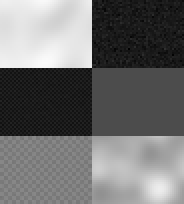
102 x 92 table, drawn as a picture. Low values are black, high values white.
It is made of 3 by 2 panels. Panel 1,1: very high, smooth, faint in contrast. Panel 1,2: very low, fine-grained, faint in contrast. Panel 2,1: very low, checkered, faint in contrast. Panel 2,2: low, flat. Panel 3,1: middling, checkered, faint in contrast. Panel 3,2: high, smooth.
